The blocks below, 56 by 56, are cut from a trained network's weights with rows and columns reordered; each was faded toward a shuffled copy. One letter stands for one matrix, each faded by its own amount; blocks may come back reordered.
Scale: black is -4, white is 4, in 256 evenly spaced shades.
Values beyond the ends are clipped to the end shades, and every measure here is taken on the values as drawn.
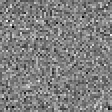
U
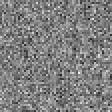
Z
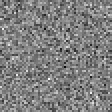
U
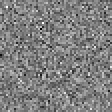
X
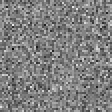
Z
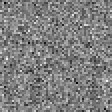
X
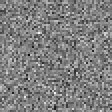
U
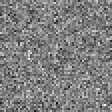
X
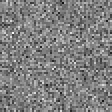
Z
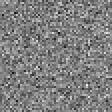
X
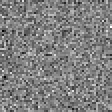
X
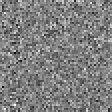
X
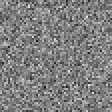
U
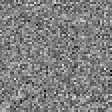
Z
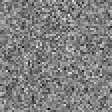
U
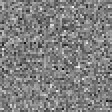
X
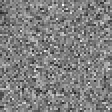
Z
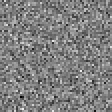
Z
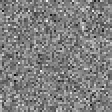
Z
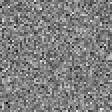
U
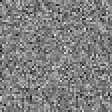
Z
